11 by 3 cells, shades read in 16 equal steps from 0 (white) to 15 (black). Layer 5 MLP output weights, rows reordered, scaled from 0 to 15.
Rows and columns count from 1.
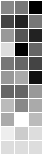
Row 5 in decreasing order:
11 9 8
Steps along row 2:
up down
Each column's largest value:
11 15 15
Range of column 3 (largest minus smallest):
13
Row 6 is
6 5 14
